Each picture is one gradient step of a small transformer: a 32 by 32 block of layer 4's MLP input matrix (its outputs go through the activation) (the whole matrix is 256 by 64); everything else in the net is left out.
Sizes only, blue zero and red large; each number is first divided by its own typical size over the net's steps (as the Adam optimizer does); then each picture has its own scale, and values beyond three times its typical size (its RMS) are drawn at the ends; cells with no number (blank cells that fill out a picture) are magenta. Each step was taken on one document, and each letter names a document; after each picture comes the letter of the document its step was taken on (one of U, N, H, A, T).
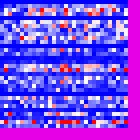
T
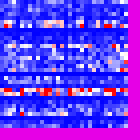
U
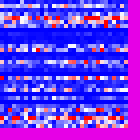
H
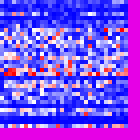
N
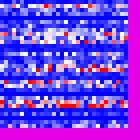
T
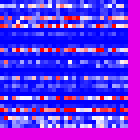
H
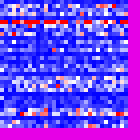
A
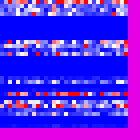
U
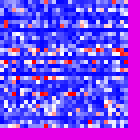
A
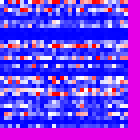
U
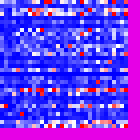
A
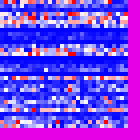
H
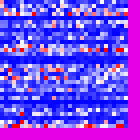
A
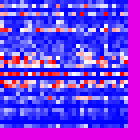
N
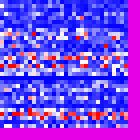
N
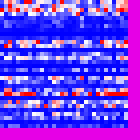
U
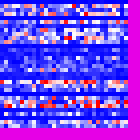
T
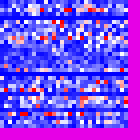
A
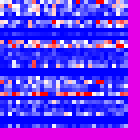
U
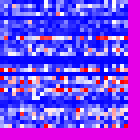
A
